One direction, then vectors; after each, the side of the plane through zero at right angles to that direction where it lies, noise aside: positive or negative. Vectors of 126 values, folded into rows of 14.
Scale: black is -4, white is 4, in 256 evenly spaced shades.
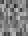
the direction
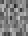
positive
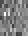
positive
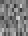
positive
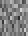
negative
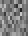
positive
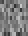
positive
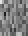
negative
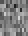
positive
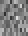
positive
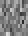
negative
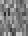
negative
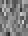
positive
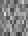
positive
